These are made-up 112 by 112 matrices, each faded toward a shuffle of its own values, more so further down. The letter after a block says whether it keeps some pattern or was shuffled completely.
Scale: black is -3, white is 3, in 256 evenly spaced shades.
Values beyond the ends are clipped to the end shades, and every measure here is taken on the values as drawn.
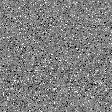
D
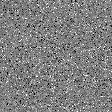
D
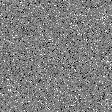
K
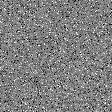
K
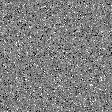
K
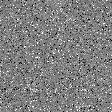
D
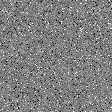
K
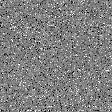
D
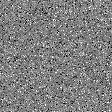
D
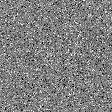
K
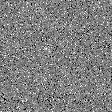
D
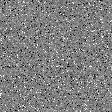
D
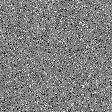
K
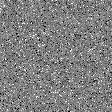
K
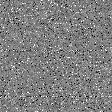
D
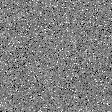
K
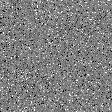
K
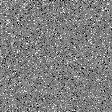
D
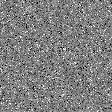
D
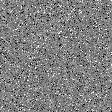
K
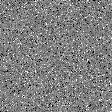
D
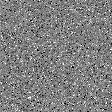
D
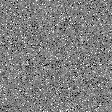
D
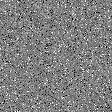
K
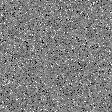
K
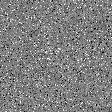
K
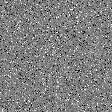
K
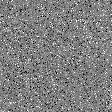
K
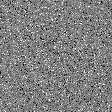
K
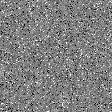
D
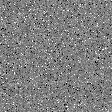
K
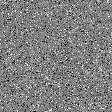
K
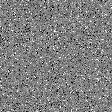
D
